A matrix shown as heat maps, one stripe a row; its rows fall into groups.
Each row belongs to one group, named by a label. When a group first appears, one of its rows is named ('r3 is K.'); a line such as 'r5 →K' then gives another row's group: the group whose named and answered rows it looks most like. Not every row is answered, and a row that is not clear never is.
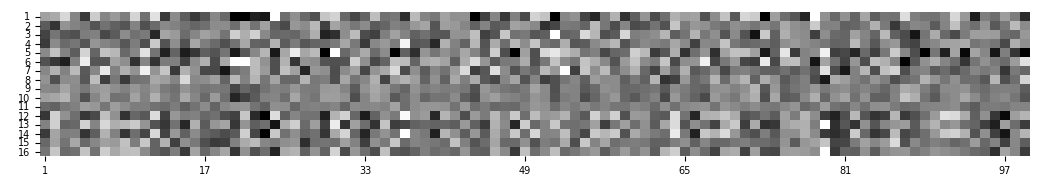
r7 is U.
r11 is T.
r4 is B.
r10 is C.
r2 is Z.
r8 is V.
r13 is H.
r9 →C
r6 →T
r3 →T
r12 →B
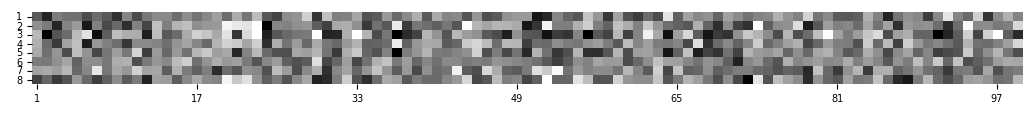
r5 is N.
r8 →T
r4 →T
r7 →U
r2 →T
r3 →N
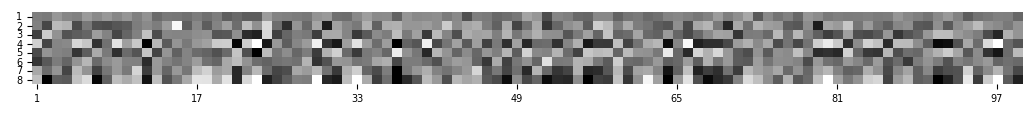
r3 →B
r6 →T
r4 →N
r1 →C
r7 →N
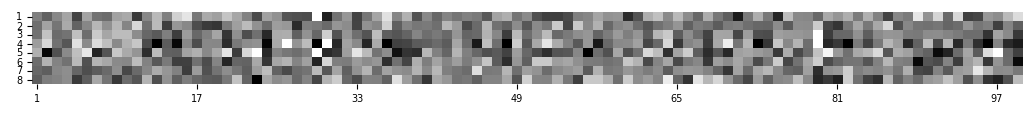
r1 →V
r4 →H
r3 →H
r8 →B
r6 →H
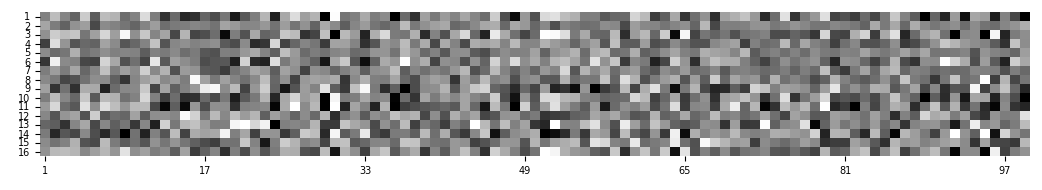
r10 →H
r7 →U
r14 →Z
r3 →U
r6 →B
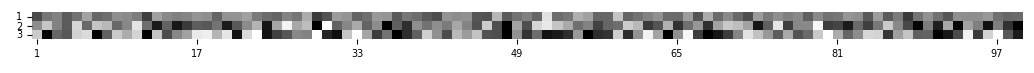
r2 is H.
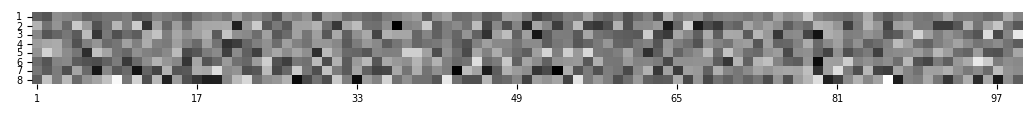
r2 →N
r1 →Z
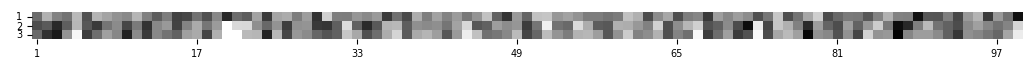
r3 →T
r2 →T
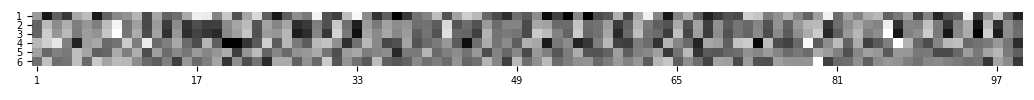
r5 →N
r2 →U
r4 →C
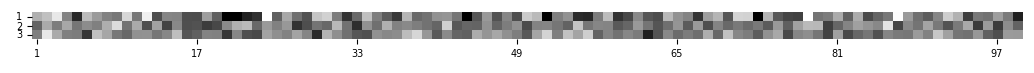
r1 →C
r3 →B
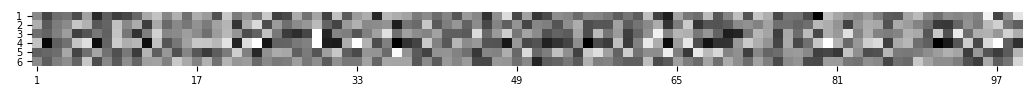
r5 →B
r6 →V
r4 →N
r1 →V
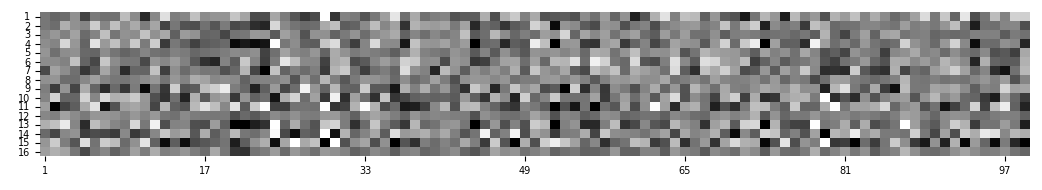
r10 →H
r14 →V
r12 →C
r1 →V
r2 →C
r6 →B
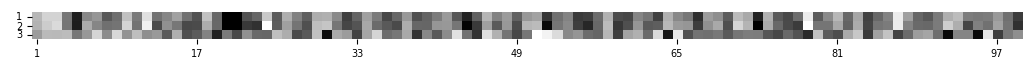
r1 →C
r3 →U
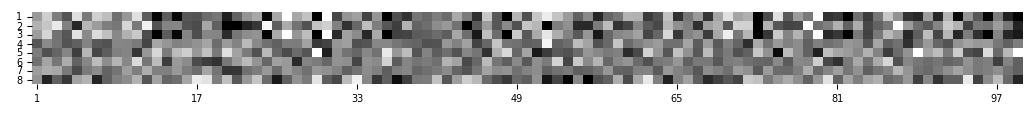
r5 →V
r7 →C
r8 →N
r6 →U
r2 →C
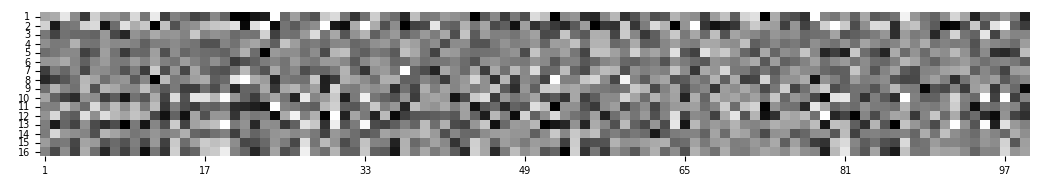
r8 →T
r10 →Z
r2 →N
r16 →Z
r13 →Z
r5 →B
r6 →C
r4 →B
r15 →Z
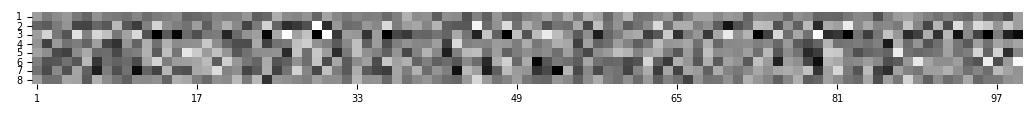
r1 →B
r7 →Z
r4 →Z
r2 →V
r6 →V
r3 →H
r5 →Z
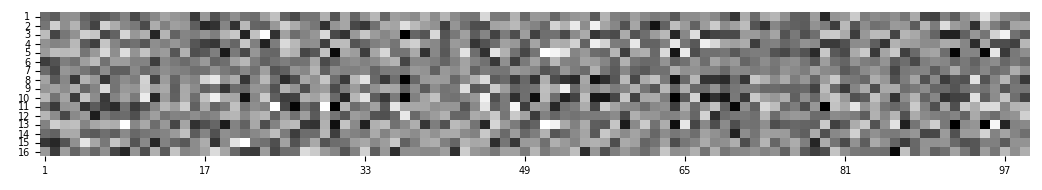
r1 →V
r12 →T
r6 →T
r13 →U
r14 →V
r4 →B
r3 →N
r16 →Z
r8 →N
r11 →V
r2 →B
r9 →U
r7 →Z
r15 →T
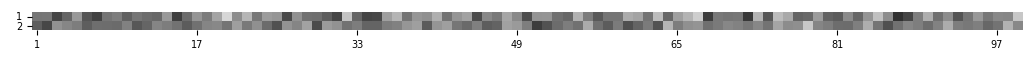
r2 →Z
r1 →T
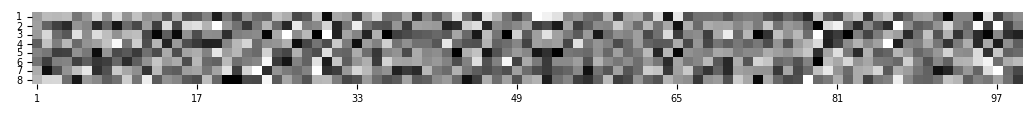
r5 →Z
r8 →C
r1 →U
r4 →U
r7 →N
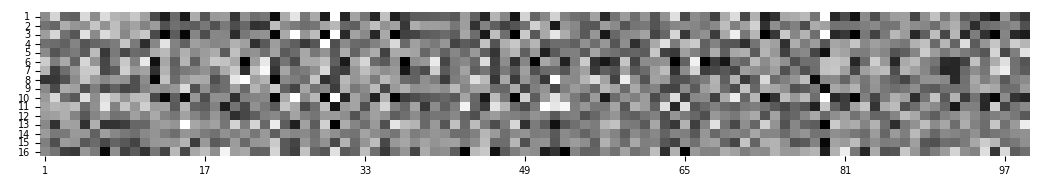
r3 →H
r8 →T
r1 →H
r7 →N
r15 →V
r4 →V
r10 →H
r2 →C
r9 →V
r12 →C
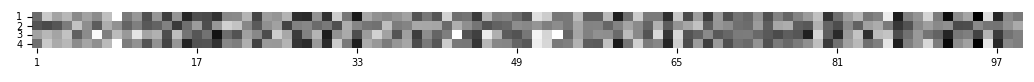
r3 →U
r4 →U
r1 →U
